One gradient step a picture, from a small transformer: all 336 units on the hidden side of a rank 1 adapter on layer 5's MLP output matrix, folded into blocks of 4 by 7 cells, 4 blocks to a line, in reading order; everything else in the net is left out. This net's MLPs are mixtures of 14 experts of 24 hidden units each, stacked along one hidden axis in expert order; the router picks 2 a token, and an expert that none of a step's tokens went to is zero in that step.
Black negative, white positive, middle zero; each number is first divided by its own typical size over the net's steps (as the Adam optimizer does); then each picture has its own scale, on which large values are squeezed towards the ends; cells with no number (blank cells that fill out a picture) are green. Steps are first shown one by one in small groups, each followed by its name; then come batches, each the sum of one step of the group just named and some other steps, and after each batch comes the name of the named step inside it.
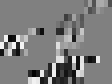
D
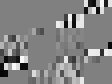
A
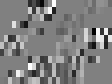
D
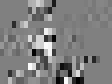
D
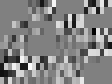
A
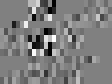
D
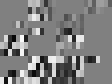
D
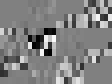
A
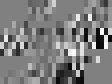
D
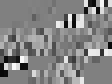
A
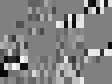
A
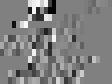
D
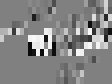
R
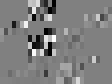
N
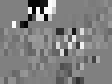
R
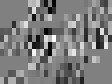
N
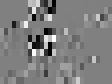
N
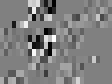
N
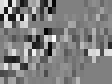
N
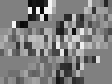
R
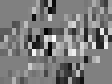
N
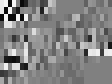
R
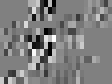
N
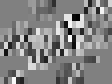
R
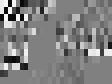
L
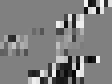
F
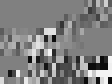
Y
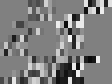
F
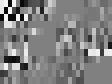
L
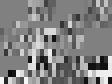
Y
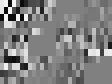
L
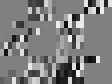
F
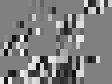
F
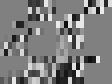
F
